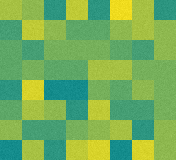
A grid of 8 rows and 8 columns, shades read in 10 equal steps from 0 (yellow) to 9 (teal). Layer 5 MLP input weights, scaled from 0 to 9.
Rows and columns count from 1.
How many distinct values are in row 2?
5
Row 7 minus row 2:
-3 5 3 -1 -2 -1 5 0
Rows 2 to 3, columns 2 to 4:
2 4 6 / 7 5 5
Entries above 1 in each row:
7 8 8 8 7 8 8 6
